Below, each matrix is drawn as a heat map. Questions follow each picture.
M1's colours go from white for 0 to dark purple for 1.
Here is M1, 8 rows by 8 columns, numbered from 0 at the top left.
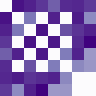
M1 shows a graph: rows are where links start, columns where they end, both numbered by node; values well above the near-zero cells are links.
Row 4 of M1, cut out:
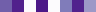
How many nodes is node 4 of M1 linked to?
6
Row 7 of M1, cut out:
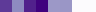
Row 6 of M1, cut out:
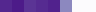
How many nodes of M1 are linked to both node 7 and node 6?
6
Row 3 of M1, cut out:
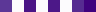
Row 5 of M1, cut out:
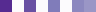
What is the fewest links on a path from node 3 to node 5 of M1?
2
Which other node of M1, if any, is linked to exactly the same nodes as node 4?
node 2
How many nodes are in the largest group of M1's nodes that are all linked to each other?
4
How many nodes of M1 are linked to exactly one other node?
0
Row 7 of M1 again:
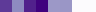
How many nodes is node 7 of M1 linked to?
6
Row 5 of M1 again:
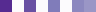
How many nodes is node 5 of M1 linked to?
5
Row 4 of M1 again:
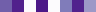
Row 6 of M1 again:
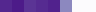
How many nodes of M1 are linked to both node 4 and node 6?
4
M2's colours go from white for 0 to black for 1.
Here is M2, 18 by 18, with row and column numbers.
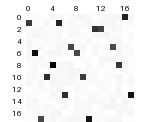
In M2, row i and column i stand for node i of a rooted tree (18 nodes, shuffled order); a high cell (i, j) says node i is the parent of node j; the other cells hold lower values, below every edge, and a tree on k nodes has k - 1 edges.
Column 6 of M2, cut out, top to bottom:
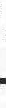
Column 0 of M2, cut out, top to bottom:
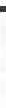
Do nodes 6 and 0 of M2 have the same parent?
no
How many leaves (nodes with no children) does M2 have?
9
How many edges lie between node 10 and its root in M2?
2
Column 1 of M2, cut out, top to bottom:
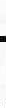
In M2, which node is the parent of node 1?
6
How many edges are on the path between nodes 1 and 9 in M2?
5
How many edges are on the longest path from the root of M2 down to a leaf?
4
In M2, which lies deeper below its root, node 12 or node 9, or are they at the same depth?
the same depth
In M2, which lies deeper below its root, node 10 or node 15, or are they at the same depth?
node 15
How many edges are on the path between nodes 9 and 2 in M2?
3
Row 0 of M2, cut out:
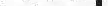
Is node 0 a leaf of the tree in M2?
no
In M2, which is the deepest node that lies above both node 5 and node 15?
6
